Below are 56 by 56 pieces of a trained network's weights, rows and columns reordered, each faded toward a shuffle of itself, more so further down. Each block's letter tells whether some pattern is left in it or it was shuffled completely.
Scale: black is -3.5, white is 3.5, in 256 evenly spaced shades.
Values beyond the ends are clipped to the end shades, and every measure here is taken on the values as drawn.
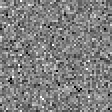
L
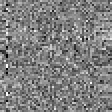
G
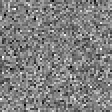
L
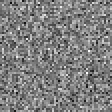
L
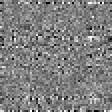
G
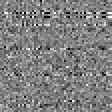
G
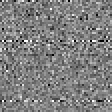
G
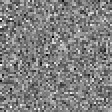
G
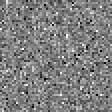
L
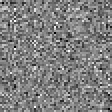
G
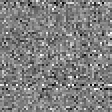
G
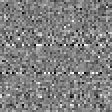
G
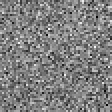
L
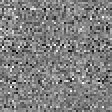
G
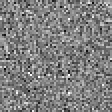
G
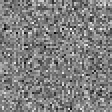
G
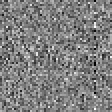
G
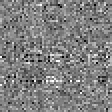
G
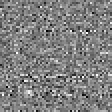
G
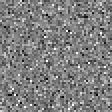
L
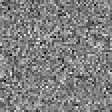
L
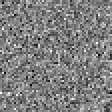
L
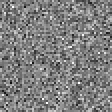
L
